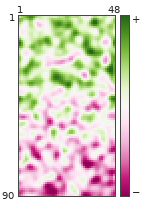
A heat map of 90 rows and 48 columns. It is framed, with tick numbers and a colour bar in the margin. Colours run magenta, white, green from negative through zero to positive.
The texture is blotchy. On average the colour sits 50% of the way up the scale. There are no regular stripes. The field climbs toward the top. The top right is the ninth with the highest average.
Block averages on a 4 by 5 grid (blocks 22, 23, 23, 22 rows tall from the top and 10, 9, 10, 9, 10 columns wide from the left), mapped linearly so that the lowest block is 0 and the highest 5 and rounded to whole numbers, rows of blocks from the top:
4 4 5 5 5 | 5 3 4 4 4 | 2 2 2 2 2 | 1 1 1 1 0
